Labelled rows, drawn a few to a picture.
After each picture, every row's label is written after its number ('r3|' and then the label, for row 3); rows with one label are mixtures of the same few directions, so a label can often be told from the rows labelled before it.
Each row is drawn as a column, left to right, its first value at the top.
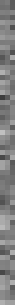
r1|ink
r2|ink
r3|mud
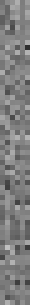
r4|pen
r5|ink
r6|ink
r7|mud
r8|ink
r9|mud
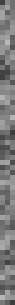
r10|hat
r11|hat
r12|ink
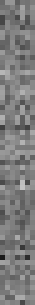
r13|pen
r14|hat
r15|hat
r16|pen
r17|ink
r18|pen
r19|ink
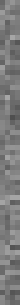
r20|hat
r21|ink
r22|pen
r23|pen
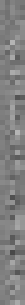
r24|mud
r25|mud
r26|pen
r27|ink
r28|ink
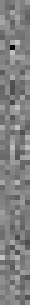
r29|pen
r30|ink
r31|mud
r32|pen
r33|ink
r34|hat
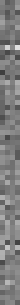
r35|pen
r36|mud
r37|mud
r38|mud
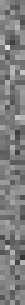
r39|pen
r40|mud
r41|hat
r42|ink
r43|pen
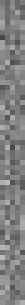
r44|pen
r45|mud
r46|mud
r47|hat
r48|ink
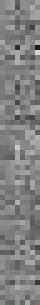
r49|pen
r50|mud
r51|mud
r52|mud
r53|mud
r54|ink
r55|ink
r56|mud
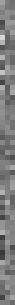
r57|pen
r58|hat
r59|ink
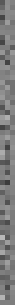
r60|pen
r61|mud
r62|mud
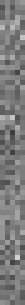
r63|ink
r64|mud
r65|ink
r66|pen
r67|pen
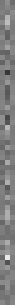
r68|mud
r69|pen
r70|hat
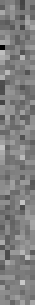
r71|mud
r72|pen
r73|ink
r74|pen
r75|mud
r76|pen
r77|ink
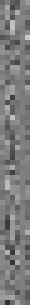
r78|pen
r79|ink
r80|ink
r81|hat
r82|pen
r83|pen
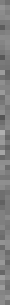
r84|ink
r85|hat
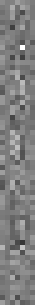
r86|ink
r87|pen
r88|ink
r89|hat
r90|mud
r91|ink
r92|pen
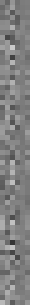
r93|ink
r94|pen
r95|mud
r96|pen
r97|ink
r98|ink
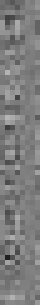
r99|ink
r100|pen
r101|pen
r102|ink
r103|pen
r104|pen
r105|hat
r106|ink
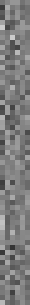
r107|ink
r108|ink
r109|pen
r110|mud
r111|ink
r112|ink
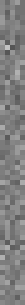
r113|pen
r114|mud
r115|mud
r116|hat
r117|mud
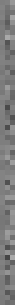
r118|ink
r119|pen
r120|pen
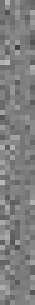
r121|mud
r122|hat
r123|hat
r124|mud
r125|ink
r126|pen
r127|hat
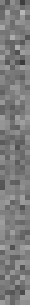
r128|ink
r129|hat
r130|pen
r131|mud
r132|hat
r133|pen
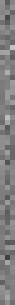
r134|mud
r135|pen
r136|mud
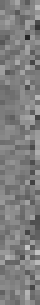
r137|hat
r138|pen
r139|pen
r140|hat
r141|pen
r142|pen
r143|mud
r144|ink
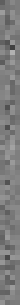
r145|hat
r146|pen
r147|mud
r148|pen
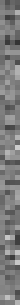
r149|ink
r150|pen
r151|pen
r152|hat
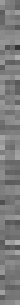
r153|hat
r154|mud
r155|mud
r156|mud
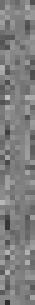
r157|hat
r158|ink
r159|pen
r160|hat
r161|mud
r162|ink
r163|hat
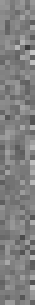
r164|mud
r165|ink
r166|ink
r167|mud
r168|pen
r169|mud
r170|mud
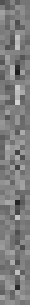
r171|hat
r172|mud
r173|hat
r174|hat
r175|ink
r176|pen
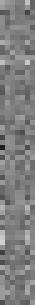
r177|hat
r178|hat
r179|mud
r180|ink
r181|ink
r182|hat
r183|mud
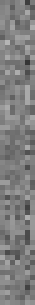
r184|pen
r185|pen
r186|ink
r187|pen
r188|pen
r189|hat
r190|ink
